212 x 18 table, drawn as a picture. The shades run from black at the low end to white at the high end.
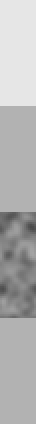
The table splits into 4 rows of 1 panel. Panel 1,1: very high, flat. Panel 2,1: high, flat. Panel 3,1: middling, blotchy. Panel 4,1: high, flat.
